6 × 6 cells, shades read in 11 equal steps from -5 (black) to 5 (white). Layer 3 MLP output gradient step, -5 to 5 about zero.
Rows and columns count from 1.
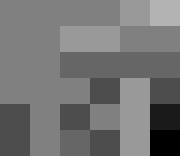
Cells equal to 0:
16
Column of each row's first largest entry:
6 3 1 5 5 5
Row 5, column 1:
-2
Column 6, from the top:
2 0 -1 -2 -4 -5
